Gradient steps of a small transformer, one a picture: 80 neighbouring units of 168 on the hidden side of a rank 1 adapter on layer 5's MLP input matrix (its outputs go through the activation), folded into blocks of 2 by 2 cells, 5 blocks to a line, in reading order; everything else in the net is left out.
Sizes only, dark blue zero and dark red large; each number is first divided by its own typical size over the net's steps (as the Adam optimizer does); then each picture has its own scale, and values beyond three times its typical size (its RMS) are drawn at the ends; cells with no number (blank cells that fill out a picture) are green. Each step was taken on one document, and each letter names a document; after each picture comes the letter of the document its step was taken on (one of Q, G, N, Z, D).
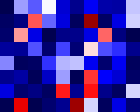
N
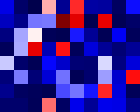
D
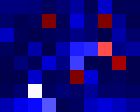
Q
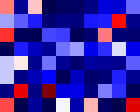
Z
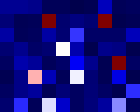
Q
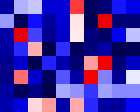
D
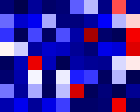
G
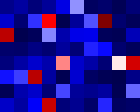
Q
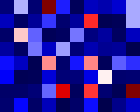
N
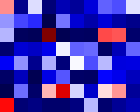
Z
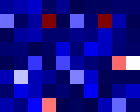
Q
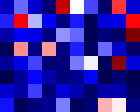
G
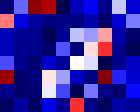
N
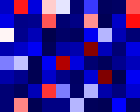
N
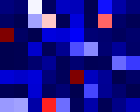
Q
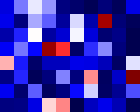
D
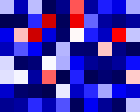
D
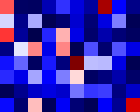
Z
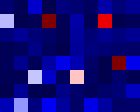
Q
